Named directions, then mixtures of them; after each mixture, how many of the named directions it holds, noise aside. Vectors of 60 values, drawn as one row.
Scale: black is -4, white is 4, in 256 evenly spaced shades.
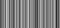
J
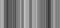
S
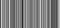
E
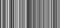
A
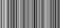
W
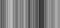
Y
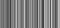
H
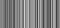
three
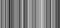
three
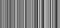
two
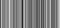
two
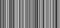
three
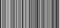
three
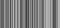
three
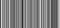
one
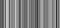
three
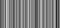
one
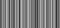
one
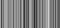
three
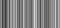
one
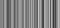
two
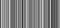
two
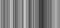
two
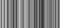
three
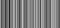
three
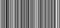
one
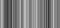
one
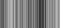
one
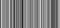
one
